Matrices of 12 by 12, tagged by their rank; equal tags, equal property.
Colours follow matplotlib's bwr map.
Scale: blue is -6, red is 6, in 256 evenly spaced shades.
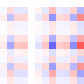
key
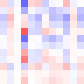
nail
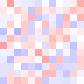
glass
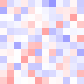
glass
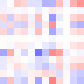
nail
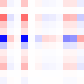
key
